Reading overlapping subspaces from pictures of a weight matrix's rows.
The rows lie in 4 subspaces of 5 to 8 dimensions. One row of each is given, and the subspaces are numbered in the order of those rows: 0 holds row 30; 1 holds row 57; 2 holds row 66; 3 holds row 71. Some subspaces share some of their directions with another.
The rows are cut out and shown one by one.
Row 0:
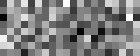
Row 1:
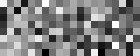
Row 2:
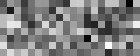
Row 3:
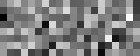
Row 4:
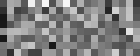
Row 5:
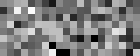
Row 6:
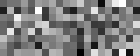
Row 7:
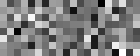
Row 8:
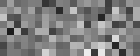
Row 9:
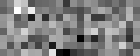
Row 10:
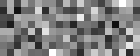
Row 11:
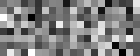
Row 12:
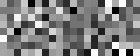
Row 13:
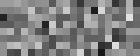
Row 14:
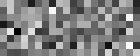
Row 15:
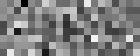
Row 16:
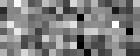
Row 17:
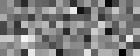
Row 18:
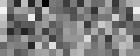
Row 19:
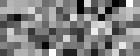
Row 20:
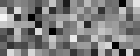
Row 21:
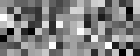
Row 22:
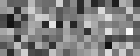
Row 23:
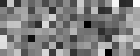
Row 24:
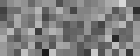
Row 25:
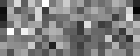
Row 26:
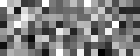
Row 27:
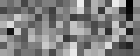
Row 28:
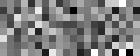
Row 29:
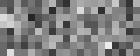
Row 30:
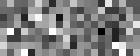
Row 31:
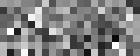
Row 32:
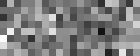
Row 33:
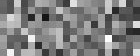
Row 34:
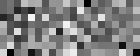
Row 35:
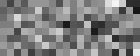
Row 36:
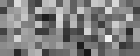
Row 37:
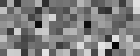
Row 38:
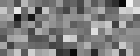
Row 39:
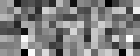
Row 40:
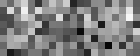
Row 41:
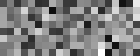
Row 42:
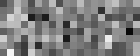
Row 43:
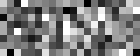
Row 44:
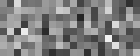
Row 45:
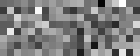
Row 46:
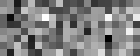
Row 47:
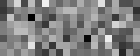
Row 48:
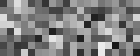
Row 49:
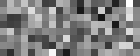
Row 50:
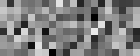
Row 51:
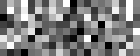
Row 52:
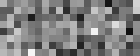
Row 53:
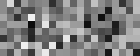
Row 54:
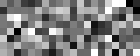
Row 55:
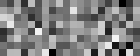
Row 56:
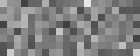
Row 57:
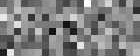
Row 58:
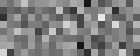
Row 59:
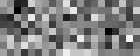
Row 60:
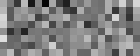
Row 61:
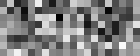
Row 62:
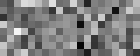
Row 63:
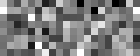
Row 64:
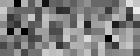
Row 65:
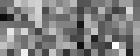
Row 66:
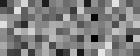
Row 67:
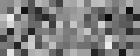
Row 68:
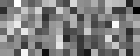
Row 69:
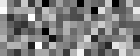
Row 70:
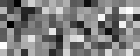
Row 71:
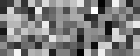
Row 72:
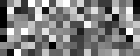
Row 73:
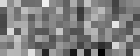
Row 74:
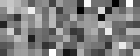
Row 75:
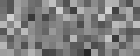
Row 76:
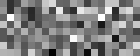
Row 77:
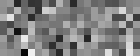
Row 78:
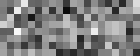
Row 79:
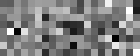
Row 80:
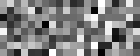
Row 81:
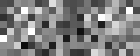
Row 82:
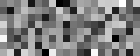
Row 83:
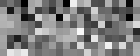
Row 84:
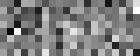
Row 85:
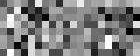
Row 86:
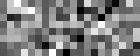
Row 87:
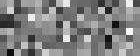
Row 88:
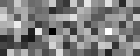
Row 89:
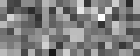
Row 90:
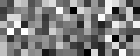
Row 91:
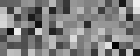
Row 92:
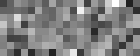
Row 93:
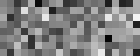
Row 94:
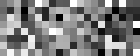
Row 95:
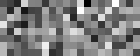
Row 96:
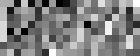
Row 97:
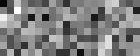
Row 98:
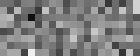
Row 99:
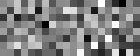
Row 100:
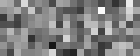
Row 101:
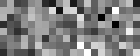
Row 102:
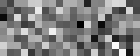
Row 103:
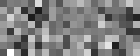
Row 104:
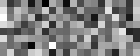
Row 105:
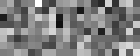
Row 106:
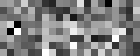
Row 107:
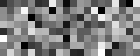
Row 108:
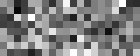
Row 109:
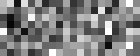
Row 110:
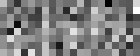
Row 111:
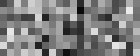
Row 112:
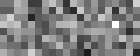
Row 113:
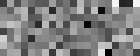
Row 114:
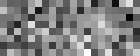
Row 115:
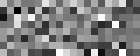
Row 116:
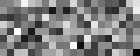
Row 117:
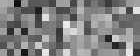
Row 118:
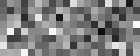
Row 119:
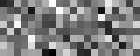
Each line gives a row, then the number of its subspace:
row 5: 2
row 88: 1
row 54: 1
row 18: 3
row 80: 3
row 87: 3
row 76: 2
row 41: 0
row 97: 2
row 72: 3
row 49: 2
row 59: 2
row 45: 3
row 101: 2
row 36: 0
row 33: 0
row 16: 2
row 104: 3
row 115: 2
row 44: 3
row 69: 3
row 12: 3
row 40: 0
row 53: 0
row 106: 2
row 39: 1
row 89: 2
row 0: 0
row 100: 2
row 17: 1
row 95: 2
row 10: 3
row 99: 3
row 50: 3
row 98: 1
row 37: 0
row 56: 2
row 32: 0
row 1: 2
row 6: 3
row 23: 0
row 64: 3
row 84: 2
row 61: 0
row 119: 2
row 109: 3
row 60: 3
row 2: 0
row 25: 3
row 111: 1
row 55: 3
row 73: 2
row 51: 0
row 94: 0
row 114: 0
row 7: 3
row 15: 2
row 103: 0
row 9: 2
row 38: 2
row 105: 0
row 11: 1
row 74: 2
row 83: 0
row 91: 1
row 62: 1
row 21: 0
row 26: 2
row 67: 0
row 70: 2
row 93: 0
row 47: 3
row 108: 2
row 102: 1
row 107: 0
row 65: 1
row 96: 3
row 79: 1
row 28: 3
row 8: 2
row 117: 1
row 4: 3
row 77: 1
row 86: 2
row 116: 1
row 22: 0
